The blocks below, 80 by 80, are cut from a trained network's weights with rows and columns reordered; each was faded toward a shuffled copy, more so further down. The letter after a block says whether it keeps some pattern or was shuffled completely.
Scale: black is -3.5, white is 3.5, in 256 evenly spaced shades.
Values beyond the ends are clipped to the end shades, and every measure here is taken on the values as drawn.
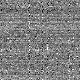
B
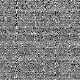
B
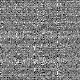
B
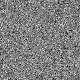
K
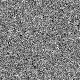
K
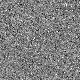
K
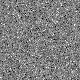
K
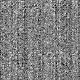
B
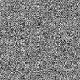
B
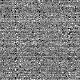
B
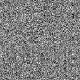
B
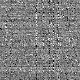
B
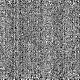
B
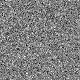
K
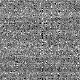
B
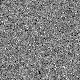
K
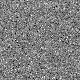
K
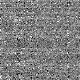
B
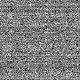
B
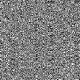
B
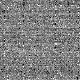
B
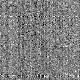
B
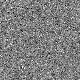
K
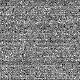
B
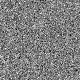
K
